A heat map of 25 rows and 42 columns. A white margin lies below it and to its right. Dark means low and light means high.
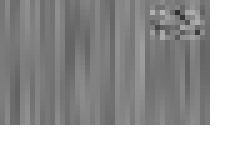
An odd patch, rougher than its surroundings, sits in the top right. Streaks run downward. Values change most from cell to cell in the top right. The distribution is heavy-tailed on both sides.
